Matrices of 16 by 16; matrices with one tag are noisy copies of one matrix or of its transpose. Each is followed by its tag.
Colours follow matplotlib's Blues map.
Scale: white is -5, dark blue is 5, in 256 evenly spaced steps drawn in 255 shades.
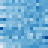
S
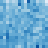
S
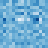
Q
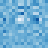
Q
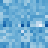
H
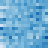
S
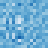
Q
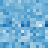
H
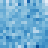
S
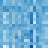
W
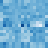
H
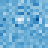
Q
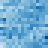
S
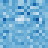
Q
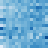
S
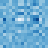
Q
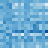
W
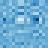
Q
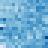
S
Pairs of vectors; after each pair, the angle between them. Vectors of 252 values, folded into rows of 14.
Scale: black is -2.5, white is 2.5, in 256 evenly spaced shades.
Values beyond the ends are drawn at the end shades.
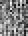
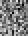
partly aligned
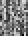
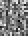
partly aligned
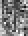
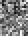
partly aligned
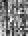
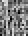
nearly opposite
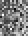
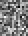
orthogonal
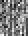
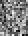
partly aligned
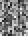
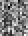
nearly parallel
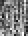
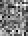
partly aligned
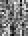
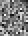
orthogonal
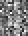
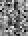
nearly opposite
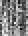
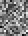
orthogonal
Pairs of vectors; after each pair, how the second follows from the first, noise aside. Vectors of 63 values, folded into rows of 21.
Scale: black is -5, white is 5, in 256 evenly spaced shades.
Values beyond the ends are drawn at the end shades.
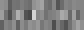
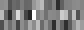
scaled up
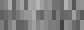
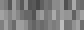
negated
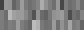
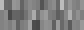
negated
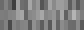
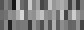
scaled up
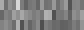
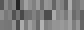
negated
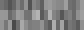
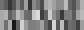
scaled up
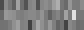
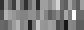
scaled up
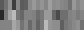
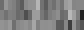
reversed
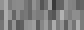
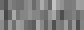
negated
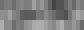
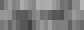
reversed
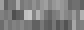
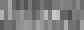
reversed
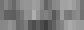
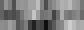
scaled up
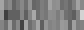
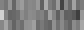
reversed
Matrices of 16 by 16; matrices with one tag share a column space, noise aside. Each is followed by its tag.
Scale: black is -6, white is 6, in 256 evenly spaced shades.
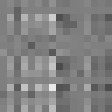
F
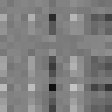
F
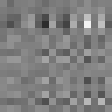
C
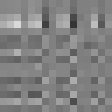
C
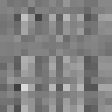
F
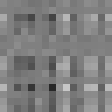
F
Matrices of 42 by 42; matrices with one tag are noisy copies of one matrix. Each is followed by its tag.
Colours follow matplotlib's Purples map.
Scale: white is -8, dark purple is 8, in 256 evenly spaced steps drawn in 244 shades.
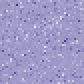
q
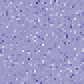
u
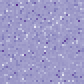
q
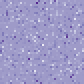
u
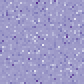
u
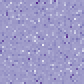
u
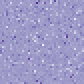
u
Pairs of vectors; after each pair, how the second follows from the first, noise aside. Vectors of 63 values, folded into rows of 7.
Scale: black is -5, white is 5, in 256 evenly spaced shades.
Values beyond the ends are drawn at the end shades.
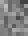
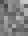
negated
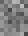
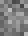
negated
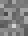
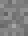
shrunk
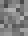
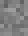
shrunk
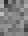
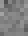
shrunk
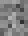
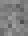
shrunk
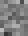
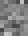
negated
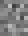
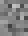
negated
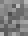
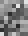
scaled up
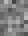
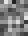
scaled up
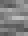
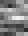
scaled up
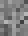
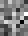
scaled up
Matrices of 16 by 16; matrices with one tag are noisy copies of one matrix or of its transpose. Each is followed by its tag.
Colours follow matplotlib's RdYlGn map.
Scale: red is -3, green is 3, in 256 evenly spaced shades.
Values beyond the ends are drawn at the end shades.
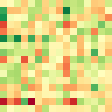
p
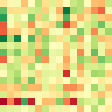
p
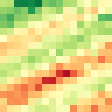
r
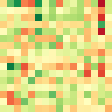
p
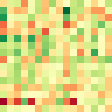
p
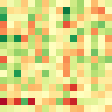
p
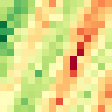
r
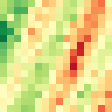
r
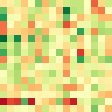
p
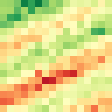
r
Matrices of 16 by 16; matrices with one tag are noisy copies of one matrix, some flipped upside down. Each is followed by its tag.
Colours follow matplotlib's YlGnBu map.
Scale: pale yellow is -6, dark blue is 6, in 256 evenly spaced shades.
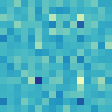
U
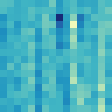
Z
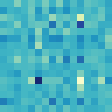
U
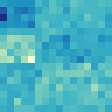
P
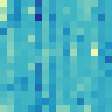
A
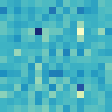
U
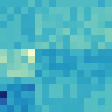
P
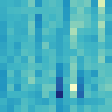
Z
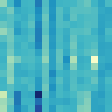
A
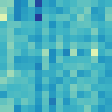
A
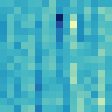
Z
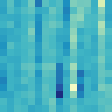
Z
